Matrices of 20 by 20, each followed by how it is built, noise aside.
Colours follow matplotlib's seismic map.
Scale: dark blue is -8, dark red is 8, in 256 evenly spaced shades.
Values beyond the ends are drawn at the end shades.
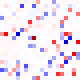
sparse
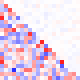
lower triangular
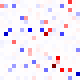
sparse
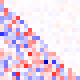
lower triangular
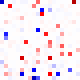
sparse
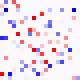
sparse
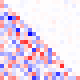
lower triangular
